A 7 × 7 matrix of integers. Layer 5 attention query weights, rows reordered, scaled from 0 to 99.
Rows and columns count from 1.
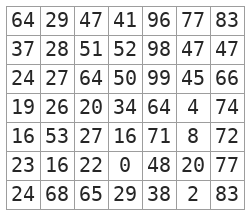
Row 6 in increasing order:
0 16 20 22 23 48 77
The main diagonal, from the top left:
64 28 64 34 71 20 83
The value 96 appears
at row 1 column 5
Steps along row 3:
up up down up down up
